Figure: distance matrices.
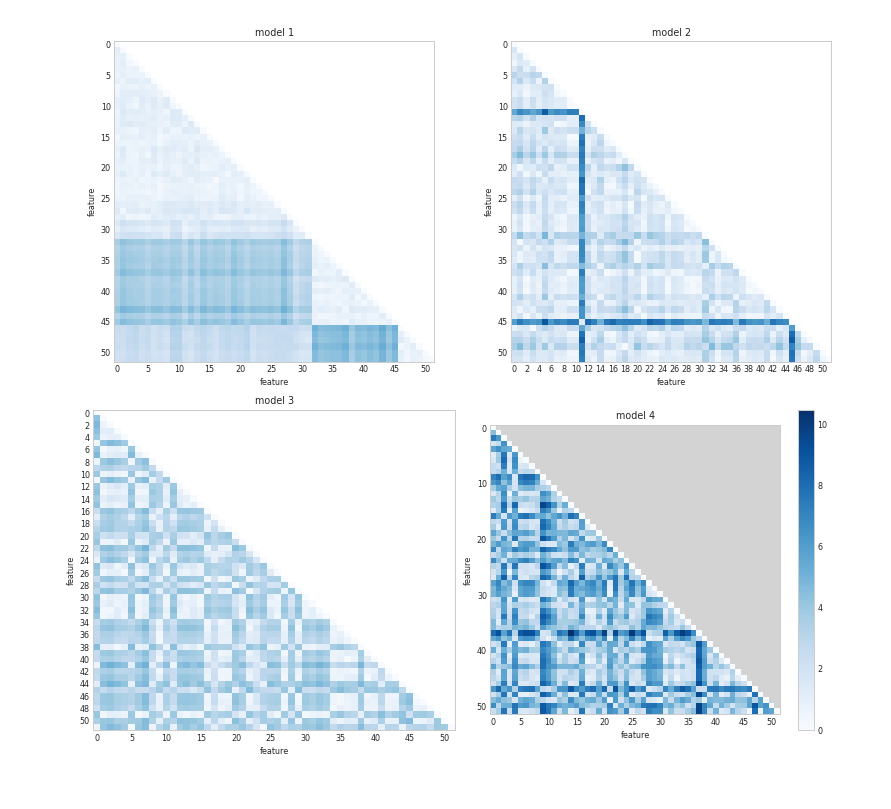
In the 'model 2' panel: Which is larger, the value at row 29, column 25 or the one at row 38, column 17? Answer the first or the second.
the second
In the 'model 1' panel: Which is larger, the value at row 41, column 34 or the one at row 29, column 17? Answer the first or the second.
the second
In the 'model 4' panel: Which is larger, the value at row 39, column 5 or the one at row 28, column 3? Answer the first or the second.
the second
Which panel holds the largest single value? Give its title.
model 4
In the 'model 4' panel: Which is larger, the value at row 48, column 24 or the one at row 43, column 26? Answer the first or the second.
the first
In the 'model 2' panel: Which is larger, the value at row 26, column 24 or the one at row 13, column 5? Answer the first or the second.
the second
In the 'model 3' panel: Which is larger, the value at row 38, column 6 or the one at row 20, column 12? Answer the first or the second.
the second
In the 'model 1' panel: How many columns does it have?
52
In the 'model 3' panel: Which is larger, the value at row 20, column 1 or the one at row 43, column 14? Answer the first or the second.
the second
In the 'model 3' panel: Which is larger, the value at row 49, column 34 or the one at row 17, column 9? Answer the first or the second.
the first
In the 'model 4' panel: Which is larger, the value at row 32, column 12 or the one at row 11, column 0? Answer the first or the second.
the second
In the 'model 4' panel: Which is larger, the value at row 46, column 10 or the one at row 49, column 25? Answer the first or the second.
the first
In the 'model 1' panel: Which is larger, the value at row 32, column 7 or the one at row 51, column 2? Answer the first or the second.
the first
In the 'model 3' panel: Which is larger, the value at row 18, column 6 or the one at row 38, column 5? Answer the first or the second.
the second
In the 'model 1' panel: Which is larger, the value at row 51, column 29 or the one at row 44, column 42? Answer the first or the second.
the first
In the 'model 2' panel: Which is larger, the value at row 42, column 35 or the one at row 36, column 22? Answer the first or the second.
the second
